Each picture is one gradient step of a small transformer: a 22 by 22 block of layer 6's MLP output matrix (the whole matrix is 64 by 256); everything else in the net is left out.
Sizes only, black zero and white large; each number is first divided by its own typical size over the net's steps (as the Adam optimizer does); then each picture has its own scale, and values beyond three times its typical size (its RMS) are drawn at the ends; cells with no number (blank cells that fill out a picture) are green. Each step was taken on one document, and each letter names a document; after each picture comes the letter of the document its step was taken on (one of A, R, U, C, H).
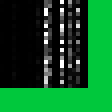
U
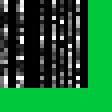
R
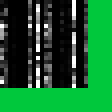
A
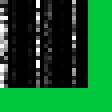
A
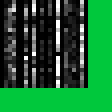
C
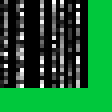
R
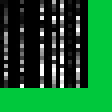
R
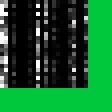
A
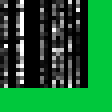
R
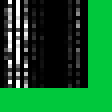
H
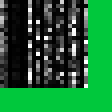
A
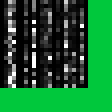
C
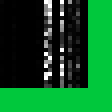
U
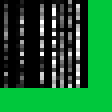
R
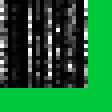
A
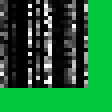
A
